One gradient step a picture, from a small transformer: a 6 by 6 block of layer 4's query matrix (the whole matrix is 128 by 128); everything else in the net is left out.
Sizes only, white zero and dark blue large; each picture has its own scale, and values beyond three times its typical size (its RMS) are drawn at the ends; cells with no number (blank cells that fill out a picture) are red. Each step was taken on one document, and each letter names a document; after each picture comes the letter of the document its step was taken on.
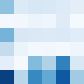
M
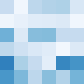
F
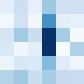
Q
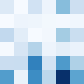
M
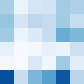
M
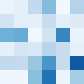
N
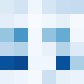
N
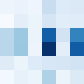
Q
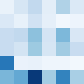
M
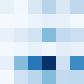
N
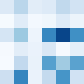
N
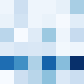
N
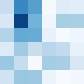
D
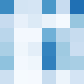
D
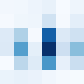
Q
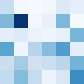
D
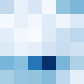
N
